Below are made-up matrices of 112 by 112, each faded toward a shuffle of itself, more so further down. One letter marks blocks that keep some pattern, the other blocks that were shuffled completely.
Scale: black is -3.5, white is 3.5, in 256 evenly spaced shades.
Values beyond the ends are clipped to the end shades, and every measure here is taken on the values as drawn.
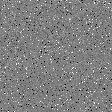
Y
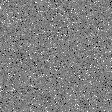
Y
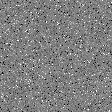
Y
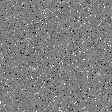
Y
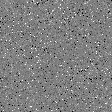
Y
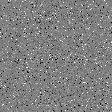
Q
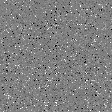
Q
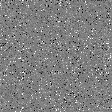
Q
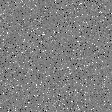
Y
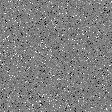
Y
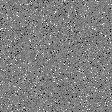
Y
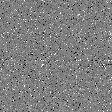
Q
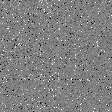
Q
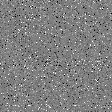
Q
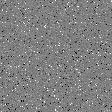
Y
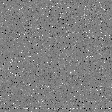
Q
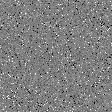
Y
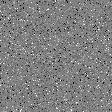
Y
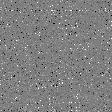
Q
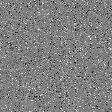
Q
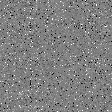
Q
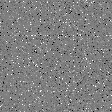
Q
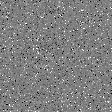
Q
